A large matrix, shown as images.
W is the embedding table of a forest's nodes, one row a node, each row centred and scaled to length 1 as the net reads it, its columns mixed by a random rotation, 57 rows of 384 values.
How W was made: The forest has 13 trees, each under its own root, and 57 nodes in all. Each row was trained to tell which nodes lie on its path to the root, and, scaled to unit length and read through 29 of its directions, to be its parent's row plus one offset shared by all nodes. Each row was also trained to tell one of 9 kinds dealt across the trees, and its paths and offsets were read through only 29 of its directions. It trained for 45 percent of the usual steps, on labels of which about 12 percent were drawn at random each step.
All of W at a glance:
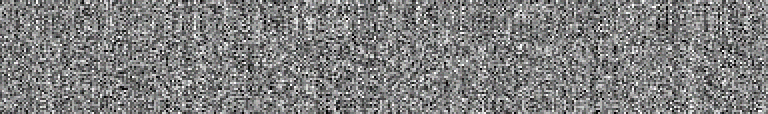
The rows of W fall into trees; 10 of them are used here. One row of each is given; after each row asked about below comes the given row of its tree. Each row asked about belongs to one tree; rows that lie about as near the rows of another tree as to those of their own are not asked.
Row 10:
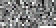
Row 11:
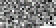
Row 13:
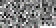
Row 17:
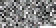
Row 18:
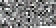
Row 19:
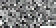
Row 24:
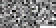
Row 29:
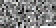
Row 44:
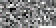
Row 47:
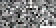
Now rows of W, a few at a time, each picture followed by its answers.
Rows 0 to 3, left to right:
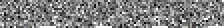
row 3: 11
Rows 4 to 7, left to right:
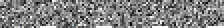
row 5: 44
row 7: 18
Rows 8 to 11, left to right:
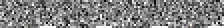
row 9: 11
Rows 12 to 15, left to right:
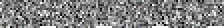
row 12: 19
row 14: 11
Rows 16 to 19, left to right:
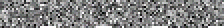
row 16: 11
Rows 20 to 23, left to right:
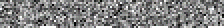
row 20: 17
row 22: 24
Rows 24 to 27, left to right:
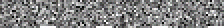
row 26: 11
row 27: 19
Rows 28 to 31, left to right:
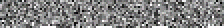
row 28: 47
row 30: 17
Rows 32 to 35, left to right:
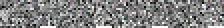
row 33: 24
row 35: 44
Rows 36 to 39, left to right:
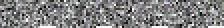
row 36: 17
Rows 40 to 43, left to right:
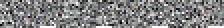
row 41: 10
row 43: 29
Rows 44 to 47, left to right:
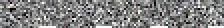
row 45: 24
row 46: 10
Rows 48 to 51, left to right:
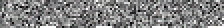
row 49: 24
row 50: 29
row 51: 18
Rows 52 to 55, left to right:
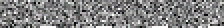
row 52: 29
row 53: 29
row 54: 18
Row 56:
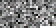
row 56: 47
